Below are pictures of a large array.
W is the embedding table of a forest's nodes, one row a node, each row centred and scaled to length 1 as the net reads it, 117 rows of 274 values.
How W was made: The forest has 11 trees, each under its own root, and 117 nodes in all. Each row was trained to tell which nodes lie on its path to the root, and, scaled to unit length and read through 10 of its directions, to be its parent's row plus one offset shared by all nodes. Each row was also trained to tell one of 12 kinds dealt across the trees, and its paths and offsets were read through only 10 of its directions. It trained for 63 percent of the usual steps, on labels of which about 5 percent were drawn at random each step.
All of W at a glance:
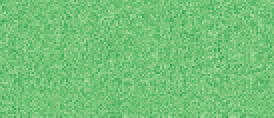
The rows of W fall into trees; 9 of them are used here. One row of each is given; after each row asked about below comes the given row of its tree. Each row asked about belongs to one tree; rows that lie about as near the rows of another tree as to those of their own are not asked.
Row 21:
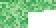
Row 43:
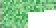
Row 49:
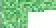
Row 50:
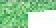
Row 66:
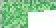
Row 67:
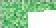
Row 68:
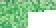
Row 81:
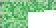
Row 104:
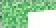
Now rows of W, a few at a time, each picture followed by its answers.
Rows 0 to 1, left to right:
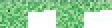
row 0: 21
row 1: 68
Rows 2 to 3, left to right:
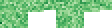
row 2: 50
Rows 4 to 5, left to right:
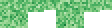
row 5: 66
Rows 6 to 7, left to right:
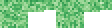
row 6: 68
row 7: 68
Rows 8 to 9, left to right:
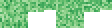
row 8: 67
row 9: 21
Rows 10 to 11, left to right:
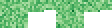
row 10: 50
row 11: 68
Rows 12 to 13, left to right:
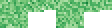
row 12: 66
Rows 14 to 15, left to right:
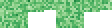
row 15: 81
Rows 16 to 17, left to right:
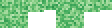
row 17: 68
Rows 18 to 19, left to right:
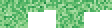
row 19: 81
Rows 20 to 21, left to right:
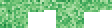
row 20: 67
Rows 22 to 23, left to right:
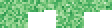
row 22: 43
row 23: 67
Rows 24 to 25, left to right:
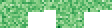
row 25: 66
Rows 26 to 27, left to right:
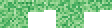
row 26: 66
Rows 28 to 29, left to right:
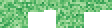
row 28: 66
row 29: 50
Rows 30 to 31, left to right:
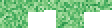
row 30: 68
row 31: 67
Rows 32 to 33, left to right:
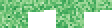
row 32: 104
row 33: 68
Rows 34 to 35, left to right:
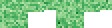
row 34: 81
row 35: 67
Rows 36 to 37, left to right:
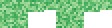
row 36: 81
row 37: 21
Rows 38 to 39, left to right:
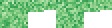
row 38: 67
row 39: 81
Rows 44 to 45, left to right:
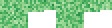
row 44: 66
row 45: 43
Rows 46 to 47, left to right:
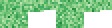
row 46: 104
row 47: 66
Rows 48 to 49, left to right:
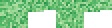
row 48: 50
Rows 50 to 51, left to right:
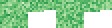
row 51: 43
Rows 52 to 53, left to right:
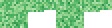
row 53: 68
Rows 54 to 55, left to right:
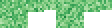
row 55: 104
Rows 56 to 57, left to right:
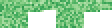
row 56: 104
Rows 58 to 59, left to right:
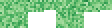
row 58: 50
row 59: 104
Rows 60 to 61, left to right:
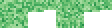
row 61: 68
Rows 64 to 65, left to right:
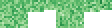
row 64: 104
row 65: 67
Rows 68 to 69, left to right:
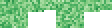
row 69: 68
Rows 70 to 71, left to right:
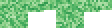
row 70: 21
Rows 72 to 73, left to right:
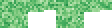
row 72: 67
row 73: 67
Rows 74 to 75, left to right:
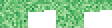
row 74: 50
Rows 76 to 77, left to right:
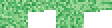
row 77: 49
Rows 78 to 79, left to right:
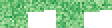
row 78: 104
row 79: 68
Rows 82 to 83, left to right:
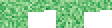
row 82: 50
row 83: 50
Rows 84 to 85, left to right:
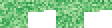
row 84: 66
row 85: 50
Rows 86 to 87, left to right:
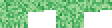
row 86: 68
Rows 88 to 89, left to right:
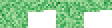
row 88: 66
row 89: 81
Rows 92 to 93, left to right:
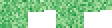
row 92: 66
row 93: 104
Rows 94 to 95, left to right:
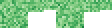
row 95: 50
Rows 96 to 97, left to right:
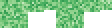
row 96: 21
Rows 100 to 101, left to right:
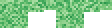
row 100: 66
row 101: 49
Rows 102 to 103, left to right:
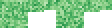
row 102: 104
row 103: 67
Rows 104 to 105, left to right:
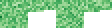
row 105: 49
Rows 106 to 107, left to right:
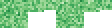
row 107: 66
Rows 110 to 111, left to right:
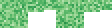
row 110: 21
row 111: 67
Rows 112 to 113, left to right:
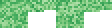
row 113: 49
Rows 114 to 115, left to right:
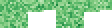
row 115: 67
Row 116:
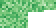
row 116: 49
